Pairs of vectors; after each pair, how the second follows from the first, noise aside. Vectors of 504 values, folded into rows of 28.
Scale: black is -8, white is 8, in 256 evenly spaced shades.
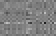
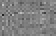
wrapped around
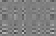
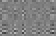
negated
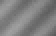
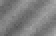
negated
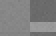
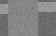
wrapped around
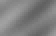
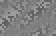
sign-scrambled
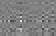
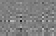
negated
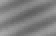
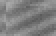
wrapped around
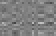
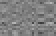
negated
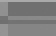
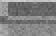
scaled up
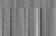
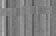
wrapped around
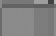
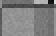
scaled up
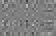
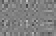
negated
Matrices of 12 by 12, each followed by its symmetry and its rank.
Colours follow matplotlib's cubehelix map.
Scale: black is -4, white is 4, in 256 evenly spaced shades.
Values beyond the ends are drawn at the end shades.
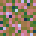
antisymmetric, full rank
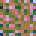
antisymmetric, rank two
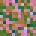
antisymmetric, full rank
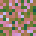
neither, full rank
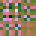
antisymmetric, rank two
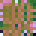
neither, rank two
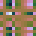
neither, rank one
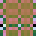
neither, rank one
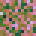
neither, full rank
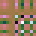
symmetric, rank one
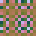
symmetric, rank one
